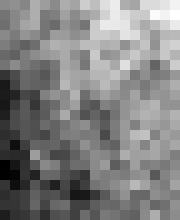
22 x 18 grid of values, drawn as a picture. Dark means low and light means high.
Average level on the scale: 50%. Ninth with the lowest average: bottom left. Histogram: bell-shaped. Slope: up to the top right. Ninth with the highest average: top right. Odd rows or columns: none.
